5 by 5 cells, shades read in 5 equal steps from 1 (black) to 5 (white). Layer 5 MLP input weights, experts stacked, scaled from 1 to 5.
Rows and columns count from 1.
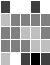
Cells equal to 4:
6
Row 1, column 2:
5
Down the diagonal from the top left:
2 3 4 4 2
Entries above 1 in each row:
5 5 5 5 4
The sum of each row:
19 16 17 17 14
